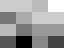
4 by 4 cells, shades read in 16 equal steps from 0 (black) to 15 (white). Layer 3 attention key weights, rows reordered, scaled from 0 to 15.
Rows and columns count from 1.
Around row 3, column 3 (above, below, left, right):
12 8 7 9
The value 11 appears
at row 1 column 3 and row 3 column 1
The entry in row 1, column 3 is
11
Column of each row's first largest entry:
4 3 1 3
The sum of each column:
35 29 40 40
